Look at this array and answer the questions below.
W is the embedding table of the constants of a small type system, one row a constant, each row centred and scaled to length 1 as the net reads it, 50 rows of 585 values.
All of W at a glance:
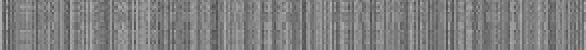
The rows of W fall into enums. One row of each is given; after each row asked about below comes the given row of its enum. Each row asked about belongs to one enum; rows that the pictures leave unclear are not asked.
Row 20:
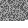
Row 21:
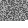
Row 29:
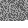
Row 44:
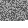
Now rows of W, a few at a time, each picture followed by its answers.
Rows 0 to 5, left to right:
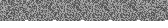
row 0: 21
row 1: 20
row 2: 29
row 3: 29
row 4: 29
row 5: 44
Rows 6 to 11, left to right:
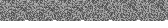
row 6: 44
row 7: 44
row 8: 44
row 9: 20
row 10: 29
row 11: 29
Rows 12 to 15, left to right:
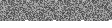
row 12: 21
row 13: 44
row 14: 21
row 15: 20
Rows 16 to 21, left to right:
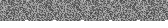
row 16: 21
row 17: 29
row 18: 29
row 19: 21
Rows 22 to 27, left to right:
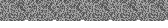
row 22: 29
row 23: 20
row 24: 20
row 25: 29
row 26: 29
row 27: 29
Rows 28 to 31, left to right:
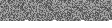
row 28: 20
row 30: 44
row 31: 44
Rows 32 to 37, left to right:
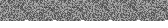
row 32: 20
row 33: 44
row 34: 44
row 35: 29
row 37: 44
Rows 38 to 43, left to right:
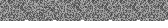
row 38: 20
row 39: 44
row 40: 29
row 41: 20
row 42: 20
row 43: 20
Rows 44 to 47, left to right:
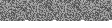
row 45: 29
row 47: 44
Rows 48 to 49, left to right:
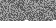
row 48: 29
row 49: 44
